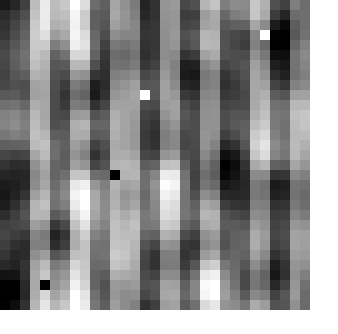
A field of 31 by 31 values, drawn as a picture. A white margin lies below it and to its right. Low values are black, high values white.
Slope: none. Stripes: upright, repeating 7 times. Lone odd cells: 4, 2 higher and 2 lower than their neighbours. Average level on the scale: 50%.
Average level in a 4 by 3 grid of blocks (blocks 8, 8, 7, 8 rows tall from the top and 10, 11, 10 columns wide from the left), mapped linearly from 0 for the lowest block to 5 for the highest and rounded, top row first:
4 1 1
2 2 3
3 5 0
2 3 3
